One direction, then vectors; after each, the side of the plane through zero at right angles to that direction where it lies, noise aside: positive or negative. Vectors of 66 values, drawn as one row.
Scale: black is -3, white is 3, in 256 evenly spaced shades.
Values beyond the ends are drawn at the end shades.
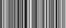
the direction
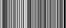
negative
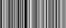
positive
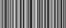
negative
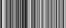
positive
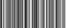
positive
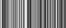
negative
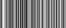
positive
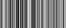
positive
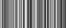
negative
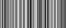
negative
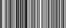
positive
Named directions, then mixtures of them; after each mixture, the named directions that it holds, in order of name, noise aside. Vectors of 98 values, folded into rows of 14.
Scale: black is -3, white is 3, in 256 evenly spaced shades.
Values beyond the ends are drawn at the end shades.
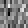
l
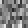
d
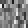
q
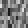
d, l, q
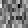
d, q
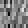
l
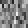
q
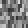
d, l, q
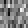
l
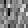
l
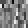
q
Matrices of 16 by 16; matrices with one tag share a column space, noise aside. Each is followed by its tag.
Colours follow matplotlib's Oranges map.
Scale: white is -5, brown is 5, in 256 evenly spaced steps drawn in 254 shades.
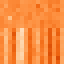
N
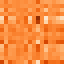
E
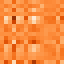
E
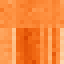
N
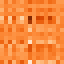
E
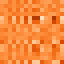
E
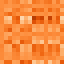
E
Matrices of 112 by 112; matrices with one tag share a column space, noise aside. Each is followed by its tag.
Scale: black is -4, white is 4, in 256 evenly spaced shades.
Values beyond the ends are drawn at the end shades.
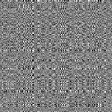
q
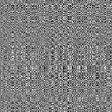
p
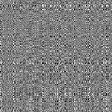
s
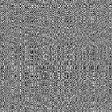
p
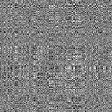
p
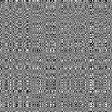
q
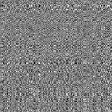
s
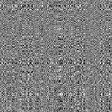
s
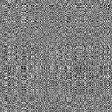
p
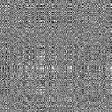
p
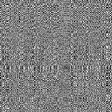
p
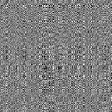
p
